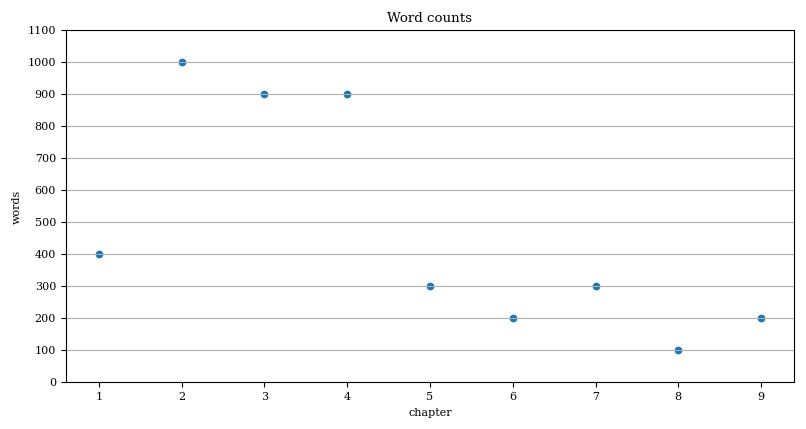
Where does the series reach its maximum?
2
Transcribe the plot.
Title: Word counts
x-axis: chapter, ticks 1 2 3 4 5 6 7 8 9
y-axis: words, ticks 0 100 200 300 400 500 600 700 800 900 1000 1100
Values:
400 1000 900 900 300 200 300 100 200
